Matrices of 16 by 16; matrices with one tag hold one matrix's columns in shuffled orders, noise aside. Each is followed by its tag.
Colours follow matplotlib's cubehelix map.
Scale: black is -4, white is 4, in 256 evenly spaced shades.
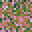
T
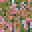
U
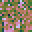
U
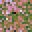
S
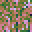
U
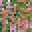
U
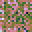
S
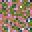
T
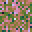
S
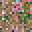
S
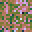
S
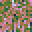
U
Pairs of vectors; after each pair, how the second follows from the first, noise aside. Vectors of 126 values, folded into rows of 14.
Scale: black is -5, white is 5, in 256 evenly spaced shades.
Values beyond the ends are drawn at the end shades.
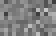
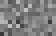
reversed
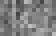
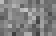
reversed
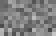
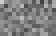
reversed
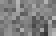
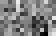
scaled up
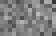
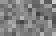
negated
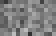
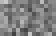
negated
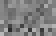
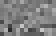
sign-scrambled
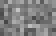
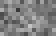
sign-scrambled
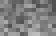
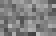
sign-scrambled
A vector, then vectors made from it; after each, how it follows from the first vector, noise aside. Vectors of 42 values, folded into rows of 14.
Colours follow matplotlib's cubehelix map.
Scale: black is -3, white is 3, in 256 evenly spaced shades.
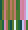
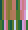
copied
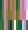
copied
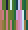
wrapped around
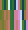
wrapped around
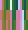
wrapped around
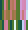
copied
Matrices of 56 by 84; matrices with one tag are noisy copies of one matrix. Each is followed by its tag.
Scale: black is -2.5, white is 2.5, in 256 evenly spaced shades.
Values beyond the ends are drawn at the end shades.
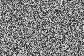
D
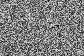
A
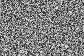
D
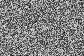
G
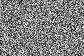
D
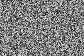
D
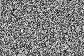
D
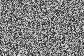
D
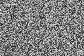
A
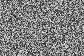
D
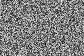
D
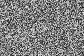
G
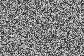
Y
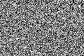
Y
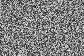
D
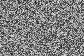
Y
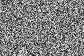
D
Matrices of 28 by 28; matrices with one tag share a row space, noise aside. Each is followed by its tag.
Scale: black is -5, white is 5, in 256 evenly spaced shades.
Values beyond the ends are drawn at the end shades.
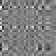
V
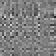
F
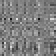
F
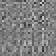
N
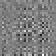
N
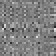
F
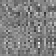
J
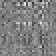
N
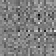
J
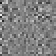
V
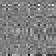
J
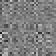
V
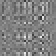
N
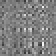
N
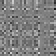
F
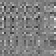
F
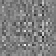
N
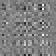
N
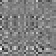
V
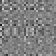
V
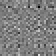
J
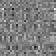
F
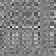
F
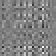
N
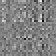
N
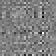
N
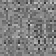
J
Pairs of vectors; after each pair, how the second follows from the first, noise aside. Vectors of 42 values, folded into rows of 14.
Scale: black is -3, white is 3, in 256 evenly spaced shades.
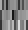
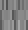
shrunk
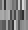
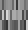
wrapped around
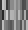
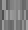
shrunk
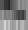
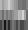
negated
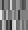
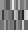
wrapped around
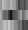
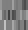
partly zeroed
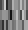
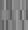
shrunk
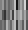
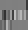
partly zeroed
